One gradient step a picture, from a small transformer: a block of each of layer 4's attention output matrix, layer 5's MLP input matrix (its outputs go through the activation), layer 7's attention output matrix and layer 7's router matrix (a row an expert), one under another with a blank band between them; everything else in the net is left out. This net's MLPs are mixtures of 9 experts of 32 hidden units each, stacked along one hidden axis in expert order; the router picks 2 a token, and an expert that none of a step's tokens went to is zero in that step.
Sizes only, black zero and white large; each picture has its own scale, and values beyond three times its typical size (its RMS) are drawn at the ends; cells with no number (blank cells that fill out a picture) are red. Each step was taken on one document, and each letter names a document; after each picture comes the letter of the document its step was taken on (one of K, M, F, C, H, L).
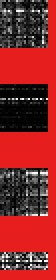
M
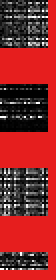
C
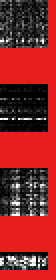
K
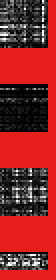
K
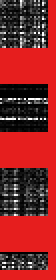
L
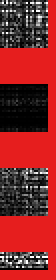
M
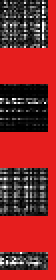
L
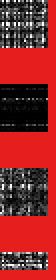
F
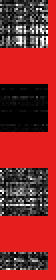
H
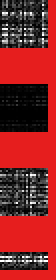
H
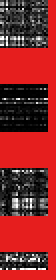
K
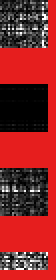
H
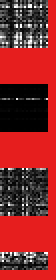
F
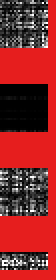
H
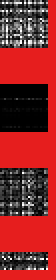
F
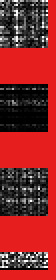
M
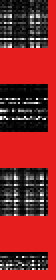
C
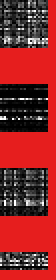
C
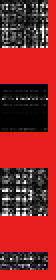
M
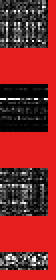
K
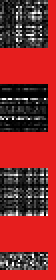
L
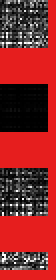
F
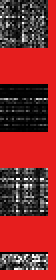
K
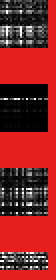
F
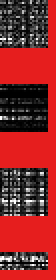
C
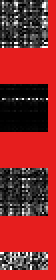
M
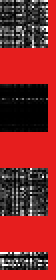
H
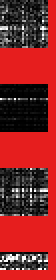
K
